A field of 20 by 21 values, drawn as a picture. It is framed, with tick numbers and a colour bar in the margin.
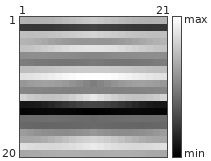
Mirror symmetry: left to right. Average level on the scale: 60%. Grain: streaks across. Ninth with the highest average: centre.
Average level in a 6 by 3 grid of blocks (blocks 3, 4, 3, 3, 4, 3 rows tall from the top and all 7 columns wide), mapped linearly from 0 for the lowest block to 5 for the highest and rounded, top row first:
232
333
555
121
000
454
